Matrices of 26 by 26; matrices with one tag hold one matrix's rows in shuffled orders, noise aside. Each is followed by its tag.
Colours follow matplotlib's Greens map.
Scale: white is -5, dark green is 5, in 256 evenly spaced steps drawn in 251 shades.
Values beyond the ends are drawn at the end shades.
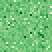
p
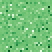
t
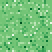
p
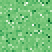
t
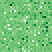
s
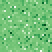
s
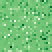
s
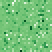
p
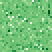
t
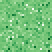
t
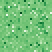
p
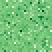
p
